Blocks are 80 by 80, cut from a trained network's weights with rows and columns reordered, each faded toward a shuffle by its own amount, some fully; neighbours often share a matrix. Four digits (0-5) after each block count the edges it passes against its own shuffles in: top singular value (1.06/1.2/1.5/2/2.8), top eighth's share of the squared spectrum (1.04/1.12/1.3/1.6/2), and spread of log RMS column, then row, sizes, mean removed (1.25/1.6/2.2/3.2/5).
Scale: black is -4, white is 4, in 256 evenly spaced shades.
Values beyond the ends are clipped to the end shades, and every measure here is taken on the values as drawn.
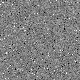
1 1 0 0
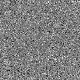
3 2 0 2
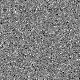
2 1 0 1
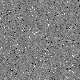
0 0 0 0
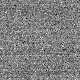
2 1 0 0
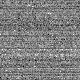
4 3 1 2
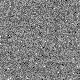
0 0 0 0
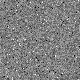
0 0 0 0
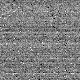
3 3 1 1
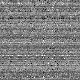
4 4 2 2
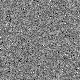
0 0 0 0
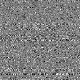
4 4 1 3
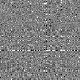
4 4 2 2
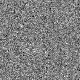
2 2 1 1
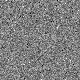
0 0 0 0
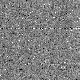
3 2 0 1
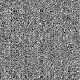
3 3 1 2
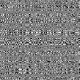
4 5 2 4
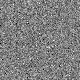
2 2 0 0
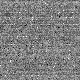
3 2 0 0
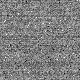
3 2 0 0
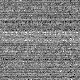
4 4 2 2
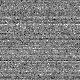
4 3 0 2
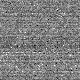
3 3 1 1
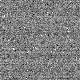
2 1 0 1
